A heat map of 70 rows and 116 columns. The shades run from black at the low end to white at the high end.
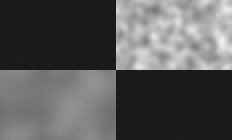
The table splits into 2 rows of 2 panels. Panel 1,1: very low, flat. Panel 1,2: high, blotchy. Panel 2,1: middling, smooth, faint in contrast. Panel 2,2: very low, flat.
